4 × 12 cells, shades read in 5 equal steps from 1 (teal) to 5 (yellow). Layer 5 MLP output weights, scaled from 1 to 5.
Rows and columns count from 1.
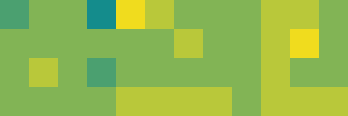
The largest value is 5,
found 2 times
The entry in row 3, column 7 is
3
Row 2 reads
3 3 3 3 3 3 4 3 3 4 5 3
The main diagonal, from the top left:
2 3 3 3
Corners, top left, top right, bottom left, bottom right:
2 3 3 4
